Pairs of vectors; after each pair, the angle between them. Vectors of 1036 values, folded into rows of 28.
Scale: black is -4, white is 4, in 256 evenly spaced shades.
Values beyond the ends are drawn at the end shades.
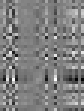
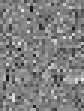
partly opposed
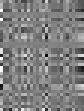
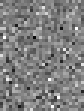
orthogonal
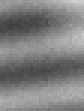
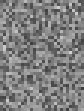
orthogonal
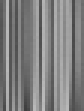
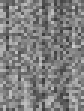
partly opposed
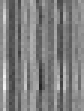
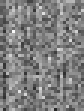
partly opposed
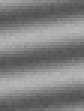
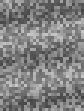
partly aligned
